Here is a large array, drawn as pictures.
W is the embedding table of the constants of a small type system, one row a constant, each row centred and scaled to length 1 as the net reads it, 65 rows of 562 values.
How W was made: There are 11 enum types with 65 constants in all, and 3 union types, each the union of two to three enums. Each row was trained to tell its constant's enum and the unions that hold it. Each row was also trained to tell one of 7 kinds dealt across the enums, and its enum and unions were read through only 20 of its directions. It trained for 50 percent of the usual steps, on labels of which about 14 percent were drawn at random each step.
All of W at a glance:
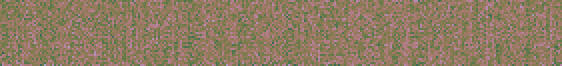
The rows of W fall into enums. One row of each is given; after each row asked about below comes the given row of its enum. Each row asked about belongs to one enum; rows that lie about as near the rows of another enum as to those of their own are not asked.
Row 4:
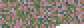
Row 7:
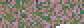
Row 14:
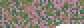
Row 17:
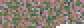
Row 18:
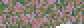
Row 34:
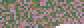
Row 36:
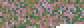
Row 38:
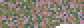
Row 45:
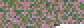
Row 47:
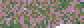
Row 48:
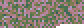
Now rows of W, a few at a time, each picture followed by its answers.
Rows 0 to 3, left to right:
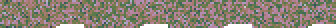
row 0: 47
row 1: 17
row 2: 45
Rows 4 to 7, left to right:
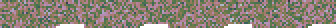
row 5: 36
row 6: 38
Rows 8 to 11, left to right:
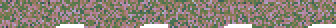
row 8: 7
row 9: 45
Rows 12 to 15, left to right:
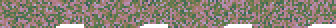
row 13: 34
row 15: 14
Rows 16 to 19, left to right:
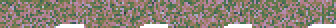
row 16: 34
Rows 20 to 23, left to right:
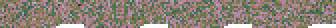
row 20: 14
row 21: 17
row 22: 4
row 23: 45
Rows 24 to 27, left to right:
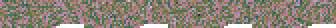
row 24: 17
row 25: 4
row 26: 4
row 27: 45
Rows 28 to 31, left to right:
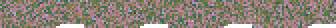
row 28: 45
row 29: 45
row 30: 34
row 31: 14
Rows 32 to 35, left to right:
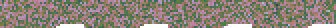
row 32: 36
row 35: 14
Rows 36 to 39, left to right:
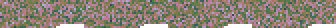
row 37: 36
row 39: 34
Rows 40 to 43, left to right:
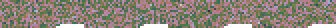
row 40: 7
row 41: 17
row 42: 47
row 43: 17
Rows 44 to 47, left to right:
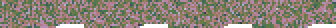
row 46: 47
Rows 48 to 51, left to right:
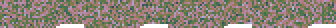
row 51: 14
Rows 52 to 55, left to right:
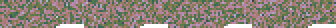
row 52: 17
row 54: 34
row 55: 4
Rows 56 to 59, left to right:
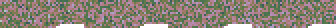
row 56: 48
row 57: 36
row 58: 34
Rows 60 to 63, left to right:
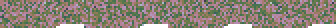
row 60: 36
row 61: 14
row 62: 7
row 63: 18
